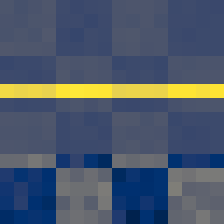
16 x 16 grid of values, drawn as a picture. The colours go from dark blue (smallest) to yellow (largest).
Slope: none. Odd lines: row 7. Seam: horizontal, 70% of the way down, the top part calmer. Average level on the scale: 30%.
